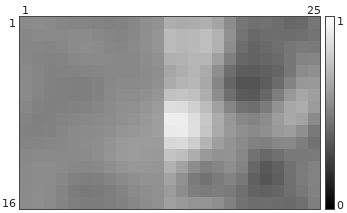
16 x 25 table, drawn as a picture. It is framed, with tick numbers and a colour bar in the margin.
Ninth with the highest average: centre. Seam: vertical, 50% of the way across, the left part calmer. Slope: none. Stripes: none. Histogram: skewed, a long tail of high values.
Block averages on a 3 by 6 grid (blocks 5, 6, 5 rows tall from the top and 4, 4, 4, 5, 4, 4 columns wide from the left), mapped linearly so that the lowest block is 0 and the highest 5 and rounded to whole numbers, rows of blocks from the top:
1 1 2 4 0 0 / 1 1 2 5 1 2 / 2 1 2 2 0 0
